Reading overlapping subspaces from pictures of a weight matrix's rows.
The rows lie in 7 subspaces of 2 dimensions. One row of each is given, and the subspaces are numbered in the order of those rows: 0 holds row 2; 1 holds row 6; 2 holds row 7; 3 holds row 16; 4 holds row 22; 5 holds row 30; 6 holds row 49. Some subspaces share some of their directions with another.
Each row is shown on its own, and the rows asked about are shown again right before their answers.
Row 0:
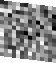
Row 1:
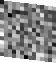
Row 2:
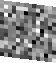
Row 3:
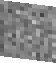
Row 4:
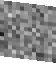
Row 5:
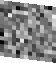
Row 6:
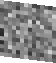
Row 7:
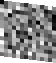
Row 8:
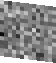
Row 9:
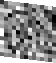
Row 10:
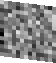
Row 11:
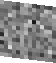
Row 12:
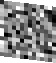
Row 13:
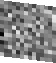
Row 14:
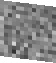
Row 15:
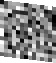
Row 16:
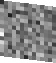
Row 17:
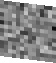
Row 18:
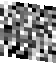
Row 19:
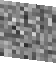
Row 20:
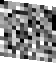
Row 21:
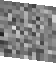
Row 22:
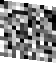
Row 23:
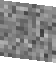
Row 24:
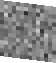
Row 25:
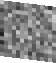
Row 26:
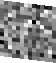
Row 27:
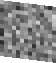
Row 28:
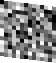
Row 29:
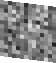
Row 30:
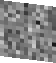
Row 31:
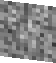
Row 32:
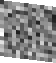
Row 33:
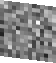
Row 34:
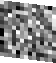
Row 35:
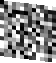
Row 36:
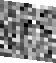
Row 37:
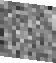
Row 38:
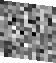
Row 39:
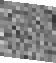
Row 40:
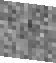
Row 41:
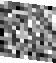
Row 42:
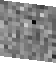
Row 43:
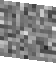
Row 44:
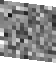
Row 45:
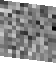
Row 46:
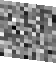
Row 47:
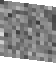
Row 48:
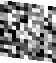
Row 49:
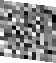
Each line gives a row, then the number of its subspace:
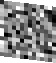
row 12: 2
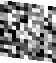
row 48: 5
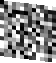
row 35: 3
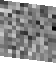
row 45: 2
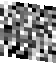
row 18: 4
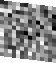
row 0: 2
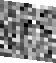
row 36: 1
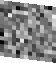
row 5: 0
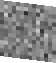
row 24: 0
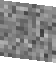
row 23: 0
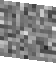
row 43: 2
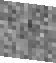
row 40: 5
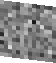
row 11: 1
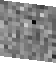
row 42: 1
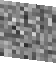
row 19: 6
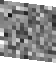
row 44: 0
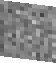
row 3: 1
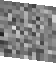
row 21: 6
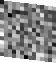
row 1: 3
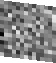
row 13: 6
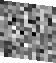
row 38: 6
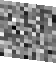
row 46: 6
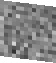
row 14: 4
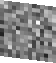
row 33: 0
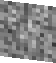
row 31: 5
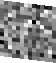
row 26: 1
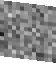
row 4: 3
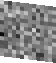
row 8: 3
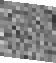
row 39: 6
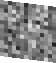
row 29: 5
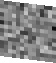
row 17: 2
